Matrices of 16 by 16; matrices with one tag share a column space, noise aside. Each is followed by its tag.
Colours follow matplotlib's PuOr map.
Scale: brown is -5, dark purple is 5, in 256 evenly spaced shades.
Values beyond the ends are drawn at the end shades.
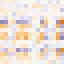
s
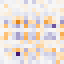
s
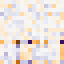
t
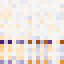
t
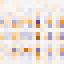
s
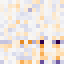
t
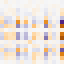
s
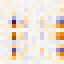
s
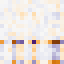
t
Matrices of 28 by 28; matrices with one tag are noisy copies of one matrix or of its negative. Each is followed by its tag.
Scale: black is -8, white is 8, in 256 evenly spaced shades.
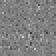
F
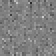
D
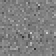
F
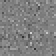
F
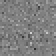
F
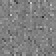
D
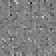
D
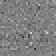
F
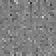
D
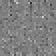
D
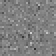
F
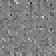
D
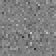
F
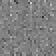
D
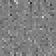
D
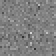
F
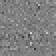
F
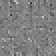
D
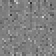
D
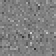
F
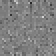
D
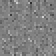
D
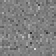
F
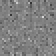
D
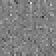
D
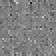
D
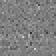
F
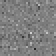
F
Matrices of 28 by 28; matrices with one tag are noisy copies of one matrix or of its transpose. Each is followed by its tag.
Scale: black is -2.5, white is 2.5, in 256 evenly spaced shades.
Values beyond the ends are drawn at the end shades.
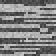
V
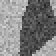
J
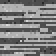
V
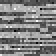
V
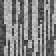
V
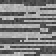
V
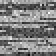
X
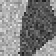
J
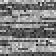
X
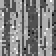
X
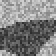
J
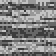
X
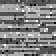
V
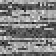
X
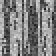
X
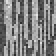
V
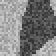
J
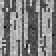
X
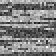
X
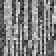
V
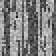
X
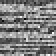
V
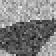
J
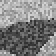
J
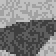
J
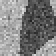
J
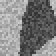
J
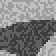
J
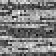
X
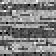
X
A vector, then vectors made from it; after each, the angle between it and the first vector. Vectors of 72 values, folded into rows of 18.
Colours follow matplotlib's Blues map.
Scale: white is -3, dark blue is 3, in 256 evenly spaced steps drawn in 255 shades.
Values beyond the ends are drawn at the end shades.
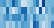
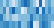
nearly opposite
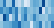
partly aligned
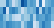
nearly opposite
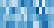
nearly opposite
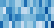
orthogonal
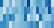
orthogonal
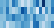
nearly parallel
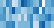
nearly opposite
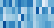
partly opposed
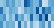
partly opposed
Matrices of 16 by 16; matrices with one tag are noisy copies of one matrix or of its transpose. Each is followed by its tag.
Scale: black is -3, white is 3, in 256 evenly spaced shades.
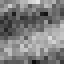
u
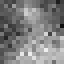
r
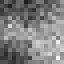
r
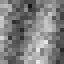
u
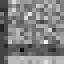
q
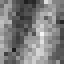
u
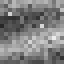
u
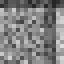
q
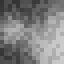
r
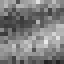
u
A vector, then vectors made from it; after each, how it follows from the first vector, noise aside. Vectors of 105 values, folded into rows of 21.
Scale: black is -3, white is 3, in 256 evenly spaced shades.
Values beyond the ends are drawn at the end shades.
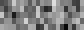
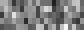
negated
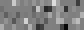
partly zeroed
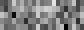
sign-scrambled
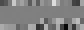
partly zeroed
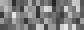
negated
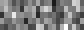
negated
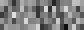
sign-scrambled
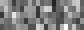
negated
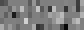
partly zeroed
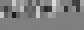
partly zeroed
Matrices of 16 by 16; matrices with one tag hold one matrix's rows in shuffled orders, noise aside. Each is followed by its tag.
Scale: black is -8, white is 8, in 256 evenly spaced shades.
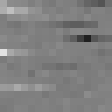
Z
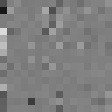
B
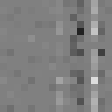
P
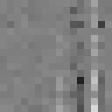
P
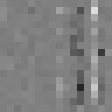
P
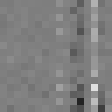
P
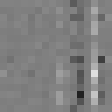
P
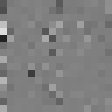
B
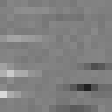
Z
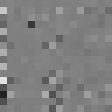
B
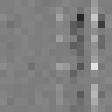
P
